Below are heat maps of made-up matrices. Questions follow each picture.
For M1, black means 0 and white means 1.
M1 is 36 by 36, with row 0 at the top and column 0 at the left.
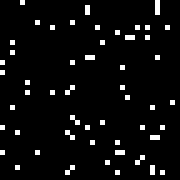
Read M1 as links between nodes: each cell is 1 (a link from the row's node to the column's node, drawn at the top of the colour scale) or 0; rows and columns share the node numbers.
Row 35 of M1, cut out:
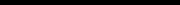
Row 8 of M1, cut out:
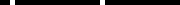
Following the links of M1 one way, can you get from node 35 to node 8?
no
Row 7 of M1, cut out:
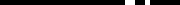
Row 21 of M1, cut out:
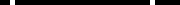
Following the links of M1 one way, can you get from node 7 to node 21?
yes
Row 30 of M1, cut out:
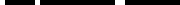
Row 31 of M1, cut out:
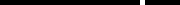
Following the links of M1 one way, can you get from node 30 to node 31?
yes
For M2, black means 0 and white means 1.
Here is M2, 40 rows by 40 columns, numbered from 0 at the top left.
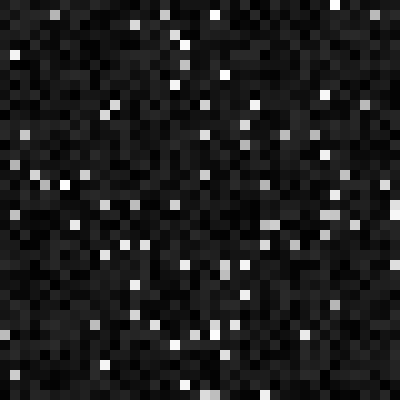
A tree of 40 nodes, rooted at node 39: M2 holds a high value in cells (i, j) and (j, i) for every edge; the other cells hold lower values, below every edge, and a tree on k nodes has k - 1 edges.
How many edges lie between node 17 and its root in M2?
2
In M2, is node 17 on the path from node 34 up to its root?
yes
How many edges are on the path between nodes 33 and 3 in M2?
5
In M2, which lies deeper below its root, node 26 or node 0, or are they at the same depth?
node 0
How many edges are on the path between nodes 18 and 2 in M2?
5
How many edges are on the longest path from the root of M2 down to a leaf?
3
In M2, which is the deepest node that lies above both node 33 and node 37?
21
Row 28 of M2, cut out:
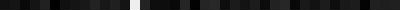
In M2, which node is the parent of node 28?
13
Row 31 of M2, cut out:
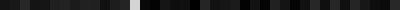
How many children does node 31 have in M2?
0
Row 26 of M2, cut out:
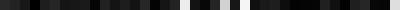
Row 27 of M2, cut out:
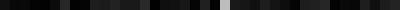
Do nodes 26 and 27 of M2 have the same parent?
no
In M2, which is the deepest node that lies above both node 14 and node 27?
26
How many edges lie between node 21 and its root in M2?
1
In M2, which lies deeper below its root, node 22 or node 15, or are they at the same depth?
node 15
